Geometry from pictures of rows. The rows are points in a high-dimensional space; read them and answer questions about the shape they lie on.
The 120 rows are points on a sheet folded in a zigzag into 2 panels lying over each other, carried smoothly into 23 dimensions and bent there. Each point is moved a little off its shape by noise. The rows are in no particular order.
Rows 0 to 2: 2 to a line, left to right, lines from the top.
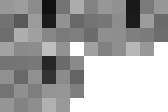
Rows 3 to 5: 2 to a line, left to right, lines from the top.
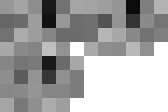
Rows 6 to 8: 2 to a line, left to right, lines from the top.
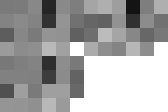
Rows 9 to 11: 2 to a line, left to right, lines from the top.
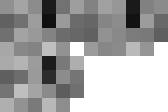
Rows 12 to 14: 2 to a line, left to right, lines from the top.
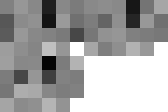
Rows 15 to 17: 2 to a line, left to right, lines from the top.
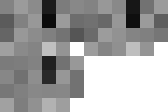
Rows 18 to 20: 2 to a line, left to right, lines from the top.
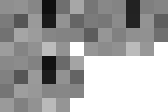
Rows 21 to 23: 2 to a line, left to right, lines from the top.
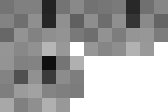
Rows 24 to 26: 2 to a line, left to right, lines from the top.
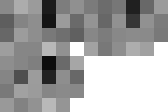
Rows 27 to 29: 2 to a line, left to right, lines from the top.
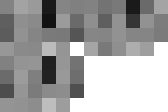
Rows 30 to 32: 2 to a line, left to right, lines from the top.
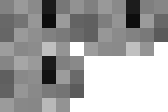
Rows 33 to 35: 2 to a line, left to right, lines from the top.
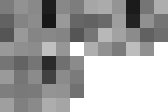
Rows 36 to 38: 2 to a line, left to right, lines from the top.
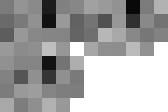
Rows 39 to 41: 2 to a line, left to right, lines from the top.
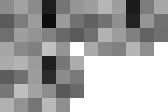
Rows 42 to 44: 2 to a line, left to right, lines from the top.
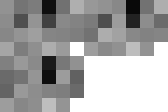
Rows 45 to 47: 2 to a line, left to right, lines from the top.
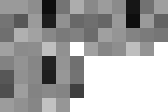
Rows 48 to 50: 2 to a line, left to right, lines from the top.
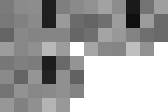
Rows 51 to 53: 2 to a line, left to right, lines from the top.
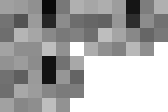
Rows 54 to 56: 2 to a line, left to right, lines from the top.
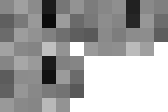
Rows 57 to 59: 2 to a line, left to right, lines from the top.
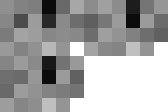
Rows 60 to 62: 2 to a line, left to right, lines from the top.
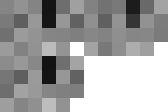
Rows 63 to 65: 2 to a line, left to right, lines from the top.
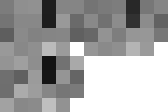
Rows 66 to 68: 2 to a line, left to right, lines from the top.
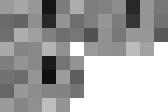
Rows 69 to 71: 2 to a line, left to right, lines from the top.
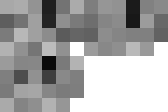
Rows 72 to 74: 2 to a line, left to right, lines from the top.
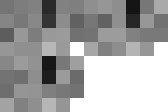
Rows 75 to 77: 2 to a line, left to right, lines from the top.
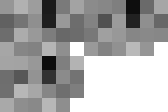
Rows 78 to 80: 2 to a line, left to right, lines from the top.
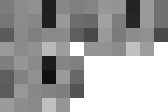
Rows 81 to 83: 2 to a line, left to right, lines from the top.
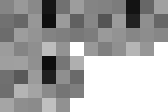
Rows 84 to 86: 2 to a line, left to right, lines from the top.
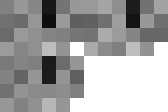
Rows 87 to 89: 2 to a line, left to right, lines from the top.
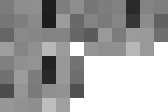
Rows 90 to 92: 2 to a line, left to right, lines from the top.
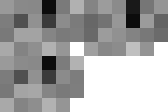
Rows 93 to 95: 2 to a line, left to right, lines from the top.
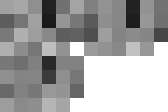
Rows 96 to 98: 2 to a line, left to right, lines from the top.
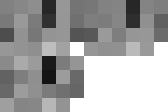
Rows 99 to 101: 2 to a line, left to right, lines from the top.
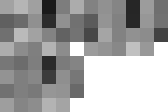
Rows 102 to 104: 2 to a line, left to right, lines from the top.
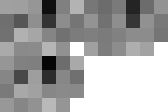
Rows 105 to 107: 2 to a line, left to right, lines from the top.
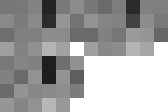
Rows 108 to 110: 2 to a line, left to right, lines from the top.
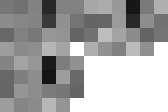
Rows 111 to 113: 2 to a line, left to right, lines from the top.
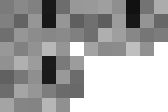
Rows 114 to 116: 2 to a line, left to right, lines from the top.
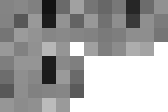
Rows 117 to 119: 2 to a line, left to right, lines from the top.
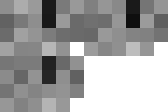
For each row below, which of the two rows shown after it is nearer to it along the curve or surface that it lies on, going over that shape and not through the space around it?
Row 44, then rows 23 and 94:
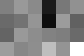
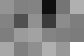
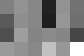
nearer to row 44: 94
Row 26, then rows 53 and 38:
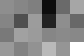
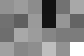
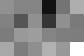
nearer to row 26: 53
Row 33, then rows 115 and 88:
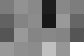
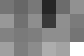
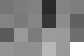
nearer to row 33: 88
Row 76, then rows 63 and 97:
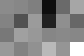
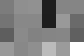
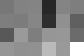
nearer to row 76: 97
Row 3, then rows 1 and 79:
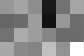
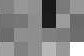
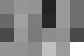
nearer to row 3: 1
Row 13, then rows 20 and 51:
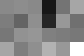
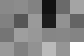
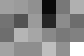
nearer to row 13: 51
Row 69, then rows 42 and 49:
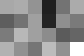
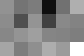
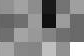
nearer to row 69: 49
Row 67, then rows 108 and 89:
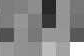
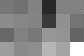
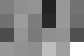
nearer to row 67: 89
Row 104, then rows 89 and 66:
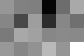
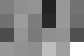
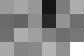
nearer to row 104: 66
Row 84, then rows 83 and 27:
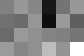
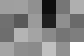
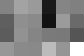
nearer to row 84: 83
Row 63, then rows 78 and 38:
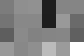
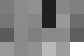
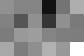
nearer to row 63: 78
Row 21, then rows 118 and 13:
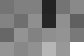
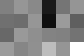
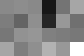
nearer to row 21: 118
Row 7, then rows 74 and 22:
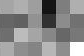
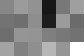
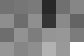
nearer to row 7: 74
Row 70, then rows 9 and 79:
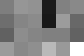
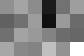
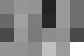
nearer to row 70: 79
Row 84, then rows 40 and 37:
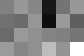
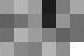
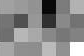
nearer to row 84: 37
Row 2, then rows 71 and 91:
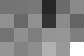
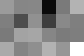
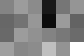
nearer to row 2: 91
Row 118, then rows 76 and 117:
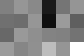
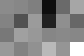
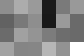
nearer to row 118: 76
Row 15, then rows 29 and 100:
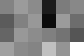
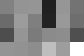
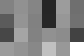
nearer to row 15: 100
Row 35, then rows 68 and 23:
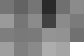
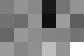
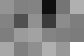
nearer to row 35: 23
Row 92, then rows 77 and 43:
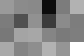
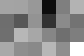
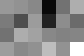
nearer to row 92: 77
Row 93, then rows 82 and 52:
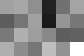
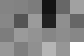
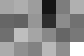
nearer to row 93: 52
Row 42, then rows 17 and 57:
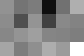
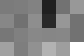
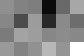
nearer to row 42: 17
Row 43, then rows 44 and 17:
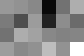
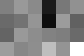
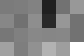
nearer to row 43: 44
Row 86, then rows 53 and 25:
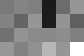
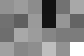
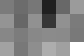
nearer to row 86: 53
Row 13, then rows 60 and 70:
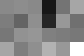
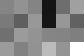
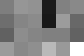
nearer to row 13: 70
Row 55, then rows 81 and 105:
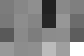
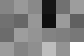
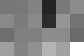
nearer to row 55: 105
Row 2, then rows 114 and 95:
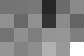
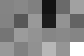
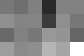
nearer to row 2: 114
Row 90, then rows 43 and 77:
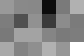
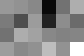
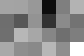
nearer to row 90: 77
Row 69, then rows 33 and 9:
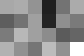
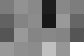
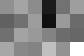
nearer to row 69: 9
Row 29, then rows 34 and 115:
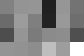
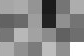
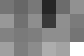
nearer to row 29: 115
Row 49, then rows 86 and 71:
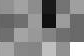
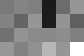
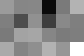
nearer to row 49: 86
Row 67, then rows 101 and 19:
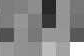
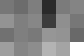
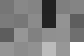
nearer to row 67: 101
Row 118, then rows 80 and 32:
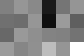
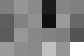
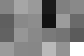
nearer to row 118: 80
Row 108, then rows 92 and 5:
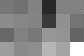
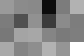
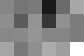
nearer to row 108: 5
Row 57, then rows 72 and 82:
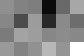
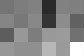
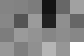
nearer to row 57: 82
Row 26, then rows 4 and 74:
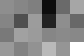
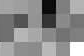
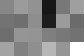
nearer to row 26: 4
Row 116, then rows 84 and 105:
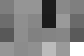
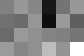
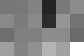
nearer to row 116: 105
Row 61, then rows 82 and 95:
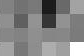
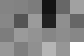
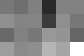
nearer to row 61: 95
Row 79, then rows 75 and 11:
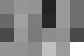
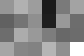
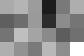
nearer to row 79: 75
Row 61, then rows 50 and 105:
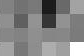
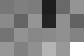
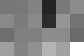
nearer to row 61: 105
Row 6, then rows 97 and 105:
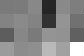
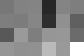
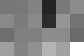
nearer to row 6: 105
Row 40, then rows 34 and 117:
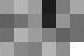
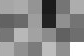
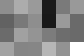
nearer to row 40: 117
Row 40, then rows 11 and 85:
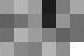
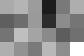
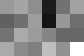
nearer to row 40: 11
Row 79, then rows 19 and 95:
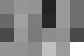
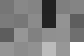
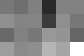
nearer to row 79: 95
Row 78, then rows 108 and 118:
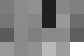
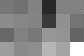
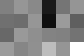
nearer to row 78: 108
